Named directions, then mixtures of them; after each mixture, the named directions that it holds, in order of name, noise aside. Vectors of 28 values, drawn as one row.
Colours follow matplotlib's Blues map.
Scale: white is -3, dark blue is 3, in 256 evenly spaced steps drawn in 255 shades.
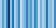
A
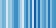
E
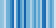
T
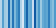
A, E, T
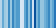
A, E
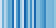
A, E, T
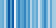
A, E, T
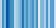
A, E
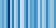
A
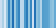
A, E, T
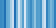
T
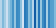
E, T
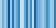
A, E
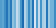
E, T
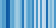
A, E, T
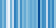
A, E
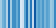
A, E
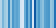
A, E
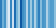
A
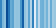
E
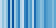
A, E, T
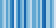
T
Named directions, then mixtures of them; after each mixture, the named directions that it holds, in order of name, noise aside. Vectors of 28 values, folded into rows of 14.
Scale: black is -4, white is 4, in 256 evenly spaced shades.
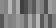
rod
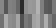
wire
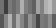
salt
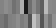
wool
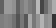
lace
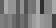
lace, wool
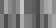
wire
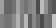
lace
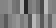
wool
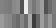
wool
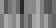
wire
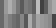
lace, rod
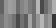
lace
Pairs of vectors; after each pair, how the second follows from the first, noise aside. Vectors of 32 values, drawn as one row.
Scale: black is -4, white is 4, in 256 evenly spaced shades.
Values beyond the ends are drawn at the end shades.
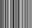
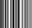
scaled up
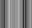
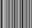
shuffled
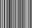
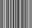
shuffled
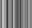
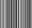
shuffled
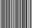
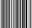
scaled up
